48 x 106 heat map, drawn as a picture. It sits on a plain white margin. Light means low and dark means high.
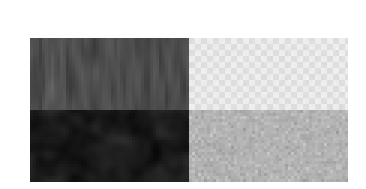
The table splits into 2 rows of 2 panels. Panel 1,1: high, streaked downward, faint in contrast. Panel 1,2: very low, checkered, faint in contrast. Panel 2,1: very high, blotchy, faint in contrast. Panel 2,2: low, fine-grained, faint in contrast.
